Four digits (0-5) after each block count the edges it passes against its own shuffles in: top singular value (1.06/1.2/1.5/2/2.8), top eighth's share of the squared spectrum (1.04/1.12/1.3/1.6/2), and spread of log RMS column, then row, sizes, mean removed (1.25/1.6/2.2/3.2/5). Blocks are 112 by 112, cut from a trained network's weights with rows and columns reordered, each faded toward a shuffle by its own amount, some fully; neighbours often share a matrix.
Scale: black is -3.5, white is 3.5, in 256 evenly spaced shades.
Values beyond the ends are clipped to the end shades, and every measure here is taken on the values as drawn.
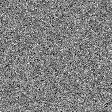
0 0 0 0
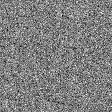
0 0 0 0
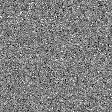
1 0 0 0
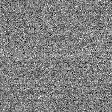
2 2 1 0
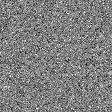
0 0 0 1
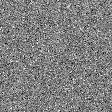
0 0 0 0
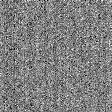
2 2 0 1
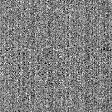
3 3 1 2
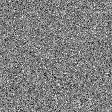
0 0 0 0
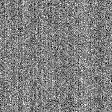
3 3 0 2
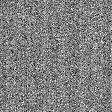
2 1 0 0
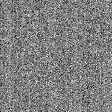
2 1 0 0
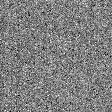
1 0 0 0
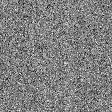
1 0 0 0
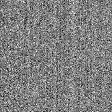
2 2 0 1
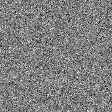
2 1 0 0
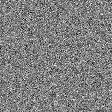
2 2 0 0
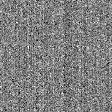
3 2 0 2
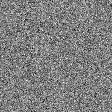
1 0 0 0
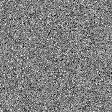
1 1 0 0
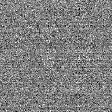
3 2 2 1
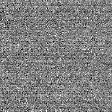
3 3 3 1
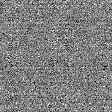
2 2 1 0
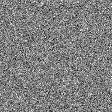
2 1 1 0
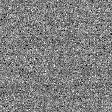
1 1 1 0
